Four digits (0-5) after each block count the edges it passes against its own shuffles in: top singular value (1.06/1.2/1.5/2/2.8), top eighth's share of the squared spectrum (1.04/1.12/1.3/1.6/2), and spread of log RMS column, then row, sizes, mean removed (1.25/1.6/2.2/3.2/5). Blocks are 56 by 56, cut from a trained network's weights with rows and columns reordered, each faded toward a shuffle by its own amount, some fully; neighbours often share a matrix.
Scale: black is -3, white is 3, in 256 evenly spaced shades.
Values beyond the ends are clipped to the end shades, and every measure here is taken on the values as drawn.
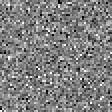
0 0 0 0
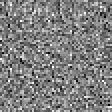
3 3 2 0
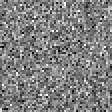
0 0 0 0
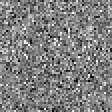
1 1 0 0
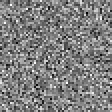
0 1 0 0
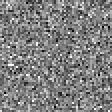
0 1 0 0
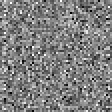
3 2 1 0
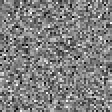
2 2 0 0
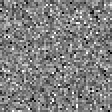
0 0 0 0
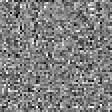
3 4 2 1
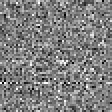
3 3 2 2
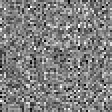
3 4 3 2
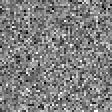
0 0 0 0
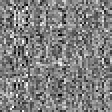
4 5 3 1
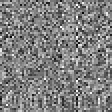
4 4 2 1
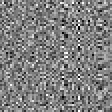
4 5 3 2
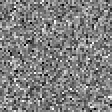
2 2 0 0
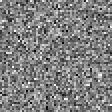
2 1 0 0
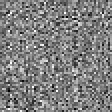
3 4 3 1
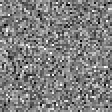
2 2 0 0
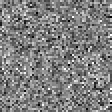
2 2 1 0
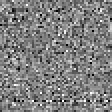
3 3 1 2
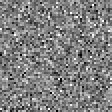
1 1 0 0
